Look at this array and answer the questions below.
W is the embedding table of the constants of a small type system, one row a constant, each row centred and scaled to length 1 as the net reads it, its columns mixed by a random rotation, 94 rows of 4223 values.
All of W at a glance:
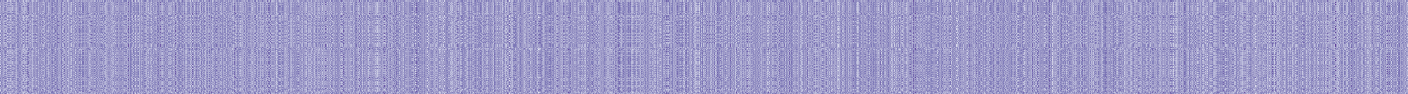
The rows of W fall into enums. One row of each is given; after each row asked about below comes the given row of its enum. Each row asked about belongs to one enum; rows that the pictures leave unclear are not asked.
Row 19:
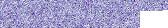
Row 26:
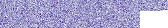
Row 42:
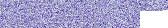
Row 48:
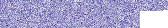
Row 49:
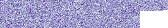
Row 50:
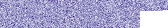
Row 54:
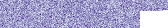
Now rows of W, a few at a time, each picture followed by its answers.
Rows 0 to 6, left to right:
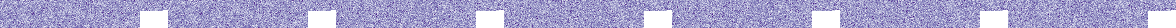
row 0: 19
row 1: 19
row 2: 26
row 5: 50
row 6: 54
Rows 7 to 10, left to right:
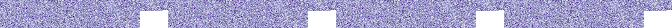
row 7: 50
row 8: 50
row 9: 50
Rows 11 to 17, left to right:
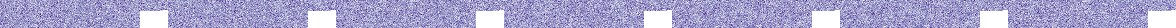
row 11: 26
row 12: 50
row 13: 48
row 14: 54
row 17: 49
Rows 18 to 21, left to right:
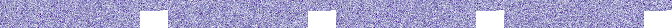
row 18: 26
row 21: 42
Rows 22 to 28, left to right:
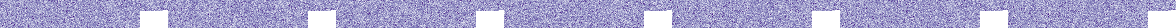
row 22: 50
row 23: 54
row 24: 19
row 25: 42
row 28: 26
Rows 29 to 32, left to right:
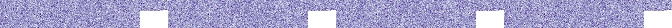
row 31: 54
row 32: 26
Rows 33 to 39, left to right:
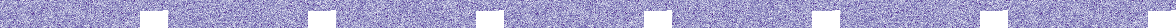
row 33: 19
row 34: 42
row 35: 54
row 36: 19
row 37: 26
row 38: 42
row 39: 19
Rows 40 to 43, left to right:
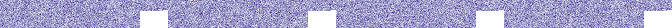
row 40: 54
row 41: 19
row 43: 54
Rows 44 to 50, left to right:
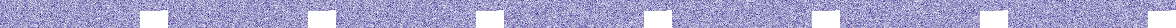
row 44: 26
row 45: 26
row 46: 26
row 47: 19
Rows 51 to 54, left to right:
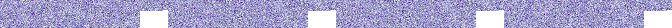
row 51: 19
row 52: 50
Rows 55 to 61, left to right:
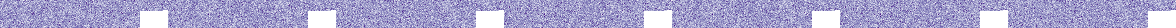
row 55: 19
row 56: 54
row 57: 50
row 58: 26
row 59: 54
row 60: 26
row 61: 50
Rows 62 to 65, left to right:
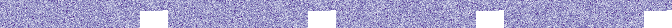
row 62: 50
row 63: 50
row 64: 54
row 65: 19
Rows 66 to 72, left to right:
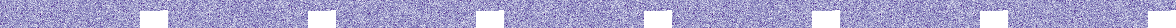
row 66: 26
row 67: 54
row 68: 19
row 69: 54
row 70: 26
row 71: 54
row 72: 50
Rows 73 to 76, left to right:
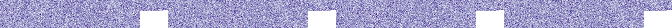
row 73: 54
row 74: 50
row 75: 26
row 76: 50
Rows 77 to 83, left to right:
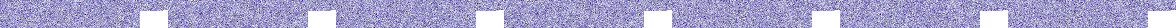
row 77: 48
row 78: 19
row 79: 26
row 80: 19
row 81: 50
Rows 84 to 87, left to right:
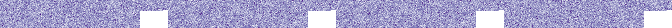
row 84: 54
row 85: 19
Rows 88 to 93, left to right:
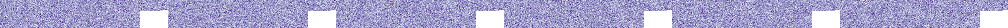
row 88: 26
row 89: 42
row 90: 54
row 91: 50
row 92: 49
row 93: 19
